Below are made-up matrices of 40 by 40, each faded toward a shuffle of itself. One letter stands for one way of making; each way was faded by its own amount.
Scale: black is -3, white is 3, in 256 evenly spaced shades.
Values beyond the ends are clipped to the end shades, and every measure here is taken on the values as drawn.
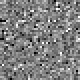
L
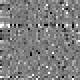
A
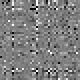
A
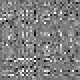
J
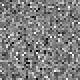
L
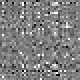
J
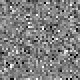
L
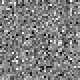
L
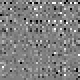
A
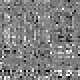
J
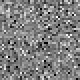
L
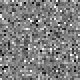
L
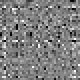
J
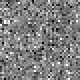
L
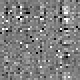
J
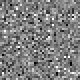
L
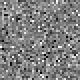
L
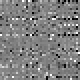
A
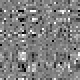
J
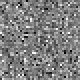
L
